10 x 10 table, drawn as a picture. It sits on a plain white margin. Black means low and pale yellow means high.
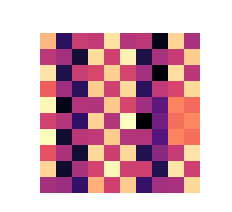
The middle right is the calmest part. There is no overall slope. An odd patch, calmer than its surroundings, sits in the middle right. Upright stripes repeat 2 times across the table.
